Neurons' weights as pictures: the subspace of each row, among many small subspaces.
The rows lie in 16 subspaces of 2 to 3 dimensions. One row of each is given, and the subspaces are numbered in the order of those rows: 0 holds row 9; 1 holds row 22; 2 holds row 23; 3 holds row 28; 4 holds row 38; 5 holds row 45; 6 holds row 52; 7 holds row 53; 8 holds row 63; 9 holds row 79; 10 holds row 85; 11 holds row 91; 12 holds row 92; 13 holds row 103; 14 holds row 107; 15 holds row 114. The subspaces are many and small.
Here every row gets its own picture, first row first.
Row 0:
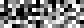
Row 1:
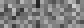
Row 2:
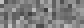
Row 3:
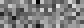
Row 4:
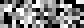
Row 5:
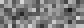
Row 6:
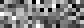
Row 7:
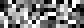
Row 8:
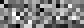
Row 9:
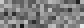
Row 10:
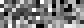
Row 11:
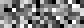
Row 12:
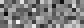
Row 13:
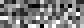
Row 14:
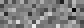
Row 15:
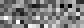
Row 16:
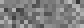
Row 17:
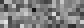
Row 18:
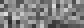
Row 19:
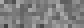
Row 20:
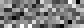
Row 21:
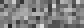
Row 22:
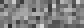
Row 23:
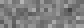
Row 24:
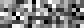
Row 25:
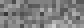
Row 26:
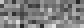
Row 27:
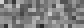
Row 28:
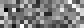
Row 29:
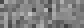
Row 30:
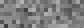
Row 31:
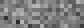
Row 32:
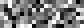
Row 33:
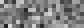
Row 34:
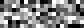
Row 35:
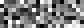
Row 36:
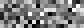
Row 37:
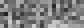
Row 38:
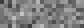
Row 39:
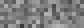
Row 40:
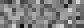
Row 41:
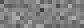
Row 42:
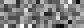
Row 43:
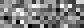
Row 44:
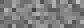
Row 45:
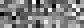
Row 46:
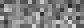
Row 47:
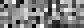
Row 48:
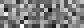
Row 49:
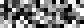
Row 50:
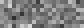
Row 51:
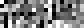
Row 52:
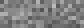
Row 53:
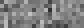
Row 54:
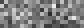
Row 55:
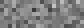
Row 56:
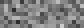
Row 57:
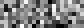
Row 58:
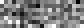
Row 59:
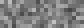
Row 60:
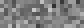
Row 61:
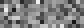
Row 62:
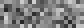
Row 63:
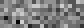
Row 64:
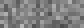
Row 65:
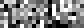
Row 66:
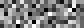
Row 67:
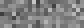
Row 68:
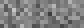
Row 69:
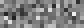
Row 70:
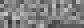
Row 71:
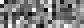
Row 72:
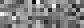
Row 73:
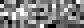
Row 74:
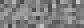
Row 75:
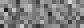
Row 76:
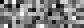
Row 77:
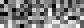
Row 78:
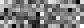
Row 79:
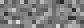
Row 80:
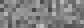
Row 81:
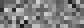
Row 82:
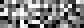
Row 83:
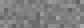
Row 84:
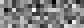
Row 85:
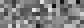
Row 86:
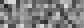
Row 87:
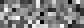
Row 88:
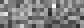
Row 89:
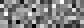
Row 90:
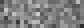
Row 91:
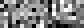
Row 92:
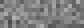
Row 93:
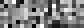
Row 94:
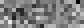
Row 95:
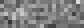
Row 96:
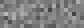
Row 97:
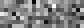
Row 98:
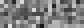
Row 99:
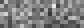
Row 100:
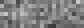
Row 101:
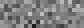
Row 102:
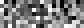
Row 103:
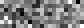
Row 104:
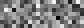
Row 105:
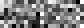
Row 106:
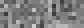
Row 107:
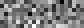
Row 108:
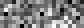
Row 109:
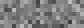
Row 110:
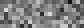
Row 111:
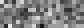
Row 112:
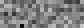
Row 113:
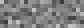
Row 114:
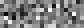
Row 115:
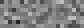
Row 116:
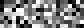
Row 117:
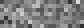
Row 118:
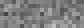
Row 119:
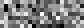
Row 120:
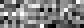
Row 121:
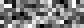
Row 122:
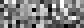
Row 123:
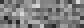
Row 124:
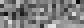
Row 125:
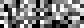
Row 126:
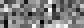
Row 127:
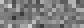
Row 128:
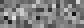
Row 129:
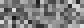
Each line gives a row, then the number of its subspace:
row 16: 3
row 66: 14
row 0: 6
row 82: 8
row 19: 4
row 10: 11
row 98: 1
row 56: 9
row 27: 4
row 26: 0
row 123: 0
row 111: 2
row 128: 15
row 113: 9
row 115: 9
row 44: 10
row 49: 7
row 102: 10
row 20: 2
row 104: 10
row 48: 15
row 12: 14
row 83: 0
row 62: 8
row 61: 14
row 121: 2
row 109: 11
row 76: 4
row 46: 8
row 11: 10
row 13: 8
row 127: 4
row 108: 13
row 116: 15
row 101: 14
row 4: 0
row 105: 0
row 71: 7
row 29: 7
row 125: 12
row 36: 14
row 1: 6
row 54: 6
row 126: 7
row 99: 6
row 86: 4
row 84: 10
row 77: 6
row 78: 0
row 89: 14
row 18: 12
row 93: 1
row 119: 9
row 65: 11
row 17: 9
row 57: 11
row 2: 7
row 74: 1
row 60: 10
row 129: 12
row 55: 10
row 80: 11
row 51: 7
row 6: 5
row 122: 10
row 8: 5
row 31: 8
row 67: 5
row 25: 13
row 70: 12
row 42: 2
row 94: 3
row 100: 3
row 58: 0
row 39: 1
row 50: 4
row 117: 13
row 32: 4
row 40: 2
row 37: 12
